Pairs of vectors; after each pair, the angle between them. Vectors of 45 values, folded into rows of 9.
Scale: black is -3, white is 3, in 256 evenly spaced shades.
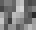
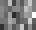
partly opposed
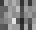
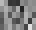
orthogonal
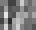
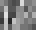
nearly parallel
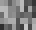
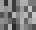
orthogonal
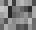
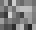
partly opposed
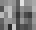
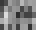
partly aligned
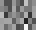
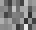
nearly parallel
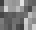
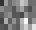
partly aligned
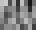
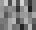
nearly parallel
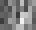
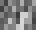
nearly parallel
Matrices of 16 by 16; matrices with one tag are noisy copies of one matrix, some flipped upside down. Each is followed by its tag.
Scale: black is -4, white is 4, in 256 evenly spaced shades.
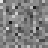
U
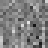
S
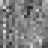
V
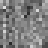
V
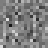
U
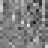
S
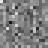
U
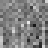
S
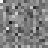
U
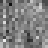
V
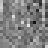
S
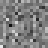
U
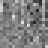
S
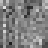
V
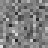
U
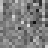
S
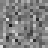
U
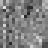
V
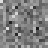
U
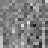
S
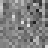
S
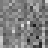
S
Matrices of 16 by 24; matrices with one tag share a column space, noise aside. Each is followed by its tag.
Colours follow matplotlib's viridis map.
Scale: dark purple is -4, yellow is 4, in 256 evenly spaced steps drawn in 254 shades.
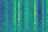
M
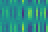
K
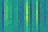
M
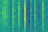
M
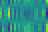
K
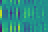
K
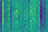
M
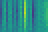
M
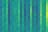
M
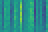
M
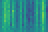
M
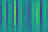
M
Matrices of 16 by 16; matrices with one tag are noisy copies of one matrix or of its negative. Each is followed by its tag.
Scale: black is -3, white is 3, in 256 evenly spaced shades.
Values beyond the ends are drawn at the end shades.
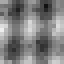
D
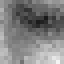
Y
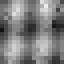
D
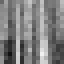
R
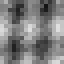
D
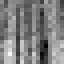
R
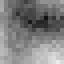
Y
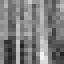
R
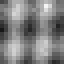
D
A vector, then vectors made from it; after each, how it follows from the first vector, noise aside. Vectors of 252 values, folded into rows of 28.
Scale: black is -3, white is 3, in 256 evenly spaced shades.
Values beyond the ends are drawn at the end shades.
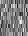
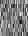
negated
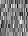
copied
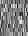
copied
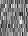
copied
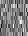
copied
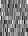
wrapped around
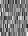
wrapped around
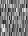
wrapped around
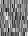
wrapped around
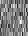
copied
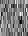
negated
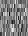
wrapped around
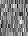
copied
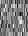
copied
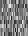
wrapped around
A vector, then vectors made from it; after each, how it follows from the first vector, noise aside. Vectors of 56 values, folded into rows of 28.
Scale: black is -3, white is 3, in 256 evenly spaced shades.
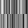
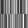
negated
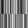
negated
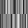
wrapped around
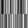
negated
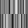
wrapped around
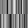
wrapped around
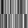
negated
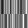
negated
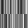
negated
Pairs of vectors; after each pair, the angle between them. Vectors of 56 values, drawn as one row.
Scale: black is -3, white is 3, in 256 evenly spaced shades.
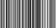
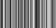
orthogonal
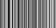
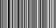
nearly parallel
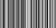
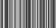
nearly opposite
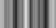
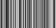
orthogonal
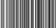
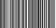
orthogonal
